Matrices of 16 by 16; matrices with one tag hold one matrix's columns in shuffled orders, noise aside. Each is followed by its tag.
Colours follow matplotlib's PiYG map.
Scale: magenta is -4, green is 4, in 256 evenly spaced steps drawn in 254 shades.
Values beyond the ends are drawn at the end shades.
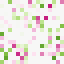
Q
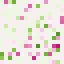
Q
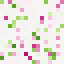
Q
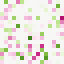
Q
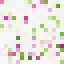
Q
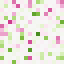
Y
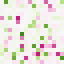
Q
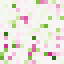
Q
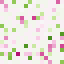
Q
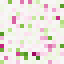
Q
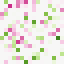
Y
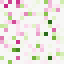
Y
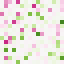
Y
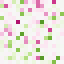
Y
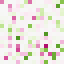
Q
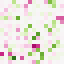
Q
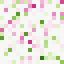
Y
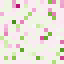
Y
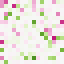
Y
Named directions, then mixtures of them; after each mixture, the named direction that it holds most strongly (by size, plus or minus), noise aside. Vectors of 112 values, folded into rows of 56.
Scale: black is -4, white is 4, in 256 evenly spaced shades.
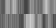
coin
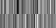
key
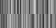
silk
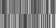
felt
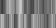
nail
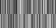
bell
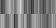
nail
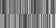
felt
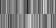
bell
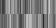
coin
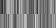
nail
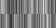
nail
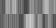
coin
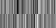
key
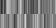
nail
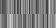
silk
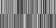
bell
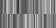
key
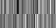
key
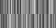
silk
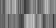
coin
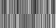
felt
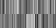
key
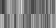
nail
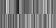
key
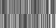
felt
